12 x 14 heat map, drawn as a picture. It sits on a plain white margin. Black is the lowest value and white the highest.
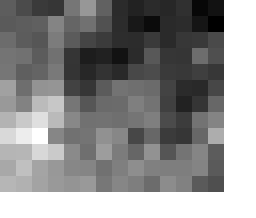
Ninth with the highest average: bottom left. Slope: up to the bottom left. Ninth with the lowest average: top right.
